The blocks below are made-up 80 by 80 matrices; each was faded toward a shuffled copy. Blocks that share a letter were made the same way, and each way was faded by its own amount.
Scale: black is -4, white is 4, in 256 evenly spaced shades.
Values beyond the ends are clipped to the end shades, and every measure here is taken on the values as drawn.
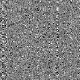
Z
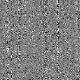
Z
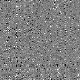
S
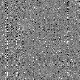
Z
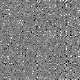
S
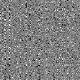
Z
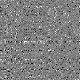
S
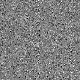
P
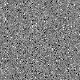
P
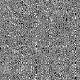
Z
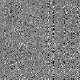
Z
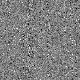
P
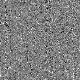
P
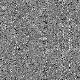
P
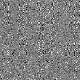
Z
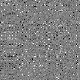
S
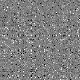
S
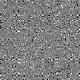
S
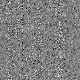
P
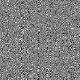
Z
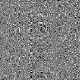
Z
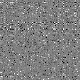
S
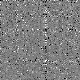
S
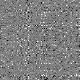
S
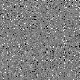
S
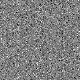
P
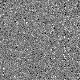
P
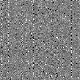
Z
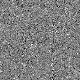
P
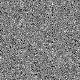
P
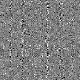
Z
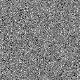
P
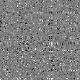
S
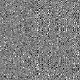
Z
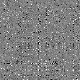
S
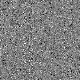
P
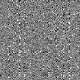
Z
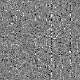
Z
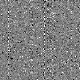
Z
